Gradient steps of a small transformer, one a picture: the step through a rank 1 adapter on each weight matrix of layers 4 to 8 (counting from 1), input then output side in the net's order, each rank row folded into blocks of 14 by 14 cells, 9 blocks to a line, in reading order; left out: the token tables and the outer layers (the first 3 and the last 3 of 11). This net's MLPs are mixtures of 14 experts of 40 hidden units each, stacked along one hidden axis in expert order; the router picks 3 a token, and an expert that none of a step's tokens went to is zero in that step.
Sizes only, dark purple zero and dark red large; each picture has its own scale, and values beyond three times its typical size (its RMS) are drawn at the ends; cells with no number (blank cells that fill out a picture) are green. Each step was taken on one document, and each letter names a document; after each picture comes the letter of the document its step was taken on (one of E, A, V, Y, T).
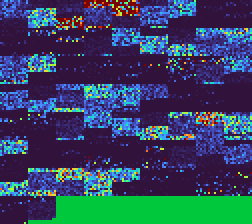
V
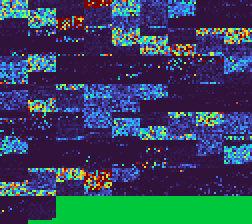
V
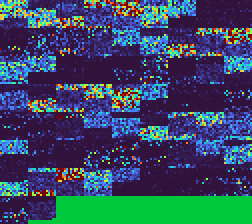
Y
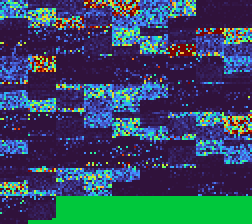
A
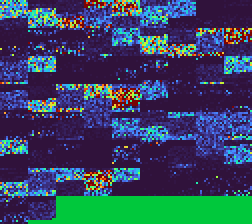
Y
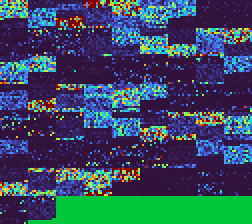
A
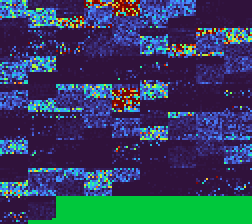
Y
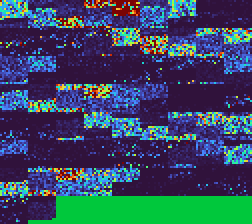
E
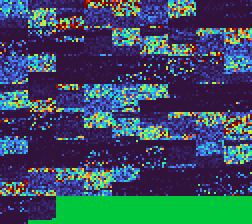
V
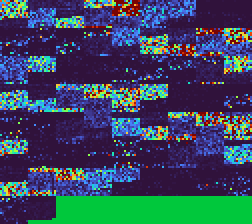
E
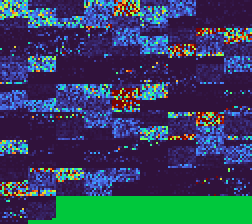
Y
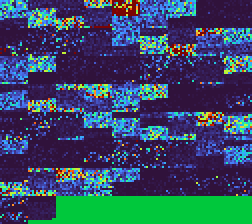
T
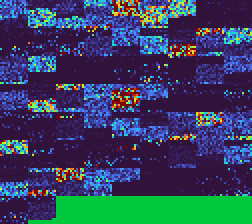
Y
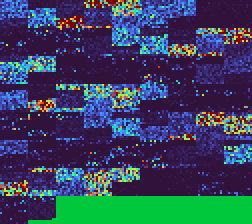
A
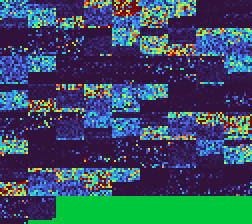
T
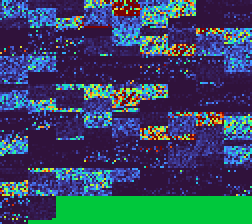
T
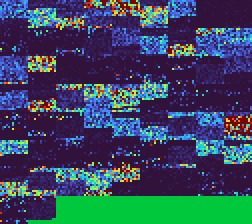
A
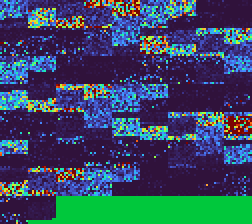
E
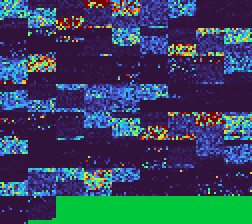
V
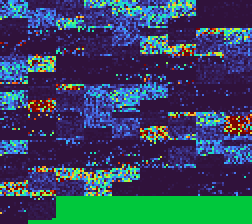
A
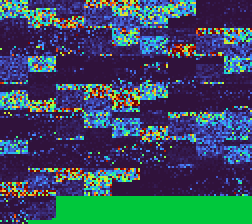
Y
